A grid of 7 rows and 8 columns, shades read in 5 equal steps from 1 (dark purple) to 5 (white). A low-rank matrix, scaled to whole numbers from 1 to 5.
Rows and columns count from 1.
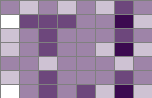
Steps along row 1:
up down up down up down up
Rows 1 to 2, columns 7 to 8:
2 3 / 1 4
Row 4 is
4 3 2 3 3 4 1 4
